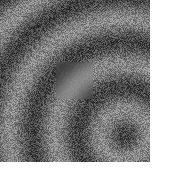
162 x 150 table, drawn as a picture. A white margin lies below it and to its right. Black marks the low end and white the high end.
Average level on the scale: 40%. Calmest part: centre. Odd patch: calmer, in the centre. Rings: centred on the bottom right. Mirror symmetry: none. Odd rows or columns: none. Seam: none. Slope: none.
